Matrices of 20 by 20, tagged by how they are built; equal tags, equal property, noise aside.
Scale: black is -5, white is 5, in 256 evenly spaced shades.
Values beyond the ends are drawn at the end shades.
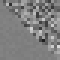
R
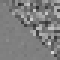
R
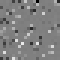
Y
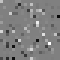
Y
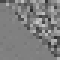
R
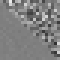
R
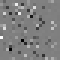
Y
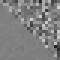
R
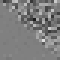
R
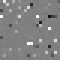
Y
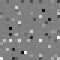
Y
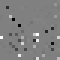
Y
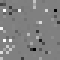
Y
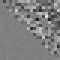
R
